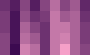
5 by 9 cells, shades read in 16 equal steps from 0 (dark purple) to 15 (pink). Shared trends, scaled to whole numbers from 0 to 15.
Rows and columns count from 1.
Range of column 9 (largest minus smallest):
3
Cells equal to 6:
7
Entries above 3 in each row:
6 8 8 8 8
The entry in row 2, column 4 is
4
